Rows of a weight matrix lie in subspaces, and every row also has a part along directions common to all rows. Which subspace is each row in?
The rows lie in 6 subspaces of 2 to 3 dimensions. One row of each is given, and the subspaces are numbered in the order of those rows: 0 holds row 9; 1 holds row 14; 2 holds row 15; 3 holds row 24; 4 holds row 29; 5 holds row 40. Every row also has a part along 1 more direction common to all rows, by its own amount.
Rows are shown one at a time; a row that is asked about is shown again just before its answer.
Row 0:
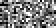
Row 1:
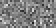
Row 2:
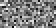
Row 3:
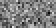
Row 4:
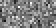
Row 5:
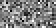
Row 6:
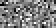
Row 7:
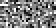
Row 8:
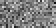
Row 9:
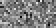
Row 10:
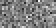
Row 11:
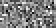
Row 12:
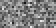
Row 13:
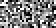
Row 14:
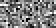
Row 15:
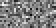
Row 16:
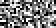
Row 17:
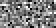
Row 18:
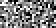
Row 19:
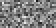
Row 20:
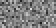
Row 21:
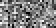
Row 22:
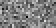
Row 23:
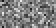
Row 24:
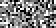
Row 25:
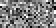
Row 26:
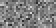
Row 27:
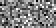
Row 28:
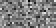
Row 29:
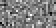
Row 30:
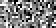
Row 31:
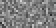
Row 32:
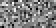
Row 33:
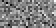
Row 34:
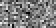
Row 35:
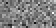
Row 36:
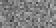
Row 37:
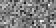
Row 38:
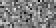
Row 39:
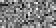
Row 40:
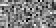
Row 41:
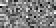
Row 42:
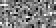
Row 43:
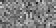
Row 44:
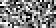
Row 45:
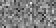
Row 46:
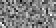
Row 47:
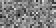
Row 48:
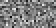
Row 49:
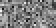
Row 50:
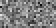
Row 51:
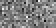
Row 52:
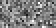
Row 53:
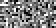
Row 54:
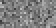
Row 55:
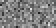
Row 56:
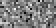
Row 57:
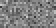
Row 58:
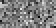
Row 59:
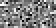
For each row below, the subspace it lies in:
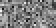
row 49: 5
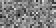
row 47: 2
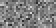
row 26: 1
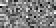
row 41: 2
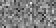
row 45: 4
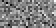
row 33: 1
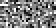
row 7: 3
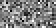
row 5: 2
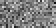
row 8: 2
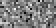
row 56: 0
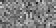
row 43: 0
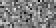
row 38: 0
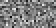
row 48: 3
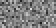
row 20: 4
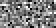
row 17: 3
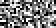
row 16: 1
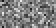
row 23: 4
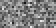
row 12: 3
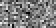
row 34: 5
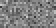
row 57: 2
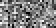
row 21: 5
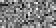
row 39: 0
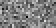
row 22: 5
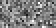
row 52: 2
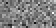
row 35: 1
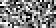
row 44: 0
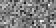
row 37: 3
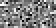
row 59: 1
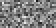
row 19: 2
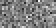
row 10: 5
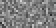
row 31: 4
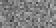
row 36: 1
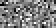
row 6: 1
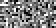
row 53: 3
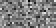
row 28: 3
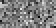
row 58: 0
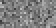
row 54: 0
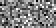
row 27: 2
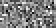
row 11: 3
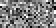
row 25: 2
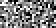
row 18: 1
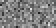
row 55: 4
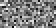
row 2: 3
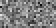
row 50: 2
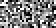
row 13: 4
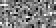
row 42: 4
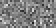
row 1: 3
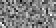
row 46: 4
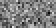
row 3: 1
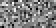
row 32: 0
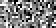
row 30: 1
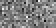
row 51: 5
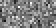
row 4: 5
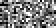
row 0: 5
